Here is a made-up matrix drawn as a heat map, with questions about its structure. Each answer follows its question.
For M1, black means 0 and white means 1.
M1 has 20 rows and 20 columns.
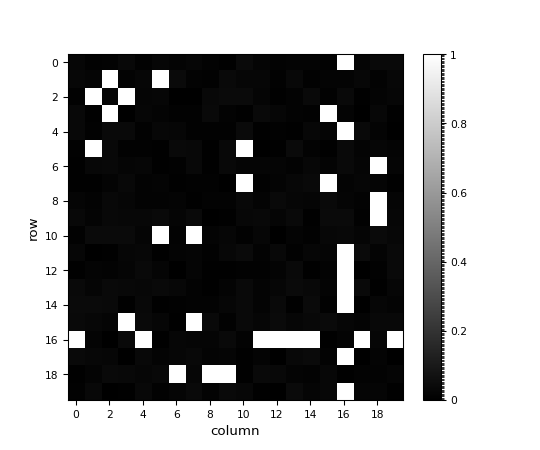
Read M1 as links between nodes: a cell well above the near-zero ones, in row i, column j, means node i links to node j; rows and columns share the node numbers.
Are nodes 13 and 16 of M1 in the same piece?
yes
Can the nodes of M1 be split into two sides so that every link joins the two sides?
no
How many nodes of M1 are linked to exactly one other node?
11
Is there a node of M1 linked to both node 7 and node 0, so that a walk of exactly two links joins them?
no
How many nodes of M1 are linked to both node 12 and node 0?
1
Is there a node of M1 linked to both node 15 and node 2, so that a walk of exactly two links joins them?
yes
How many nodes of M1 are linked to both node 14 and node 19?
1
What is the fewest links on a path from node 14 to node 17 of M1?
2
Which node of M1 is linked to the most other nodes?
node 16
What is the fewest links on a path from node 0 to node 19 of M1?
2
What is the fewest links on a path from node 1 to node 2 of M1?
1
